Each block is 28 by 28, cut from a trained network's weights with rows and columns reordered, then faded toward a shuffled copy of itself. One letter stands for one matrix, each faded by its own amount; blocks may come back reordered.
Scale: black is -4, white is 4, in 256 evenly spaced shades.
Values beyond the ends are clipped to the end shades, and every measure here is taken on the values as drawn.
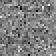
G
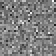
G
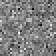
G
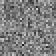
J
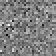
G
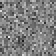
J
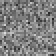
J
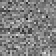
J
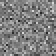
J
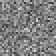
J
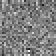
J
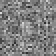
J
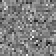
G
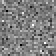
G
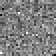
G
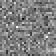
G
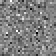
G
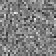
J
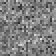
G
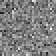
G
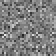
J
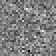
J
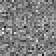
G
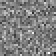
J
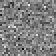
G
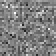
G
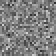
J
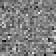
G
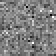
G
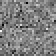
G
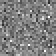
G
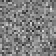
J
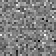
G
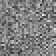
J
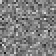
J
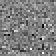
G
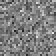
J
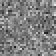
J
